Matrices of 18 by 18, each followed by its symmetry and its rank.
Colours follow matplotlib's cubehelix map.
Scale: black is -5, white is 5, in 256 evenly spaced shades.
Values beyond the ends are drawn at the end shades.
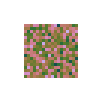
neither, full rank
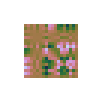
antisymmetric, rank two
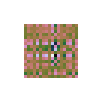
neither, rank two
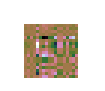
antisymmetric, rank two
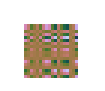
neither, rank one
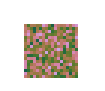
neither, full rank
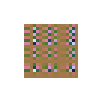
neither, rank one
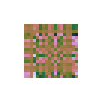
antisymmetric, rank two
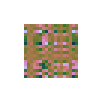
neither, rank two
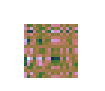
neither, rank two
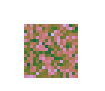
neither, full rank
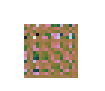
antisymmetric, rank two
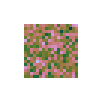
neither, full rank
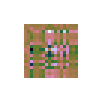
antisymmetric, rank two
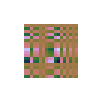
neither, rank one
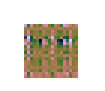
neither, rank two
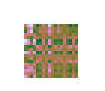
neither, rank two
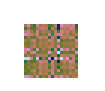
antisymmetric, rank two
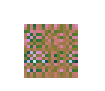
neither, rank two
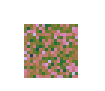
neither, full rank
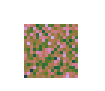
neither, full rank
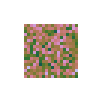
neither, full rank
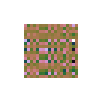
neither, rank two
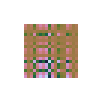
neither, rank one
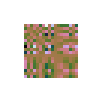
antisymmetric, rank two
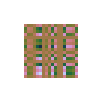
neither, rank one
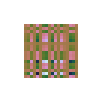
neither, rank one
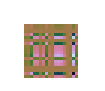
neither, rank one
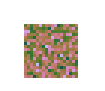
neither, full rank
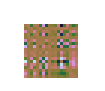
antisymmetric, rank two
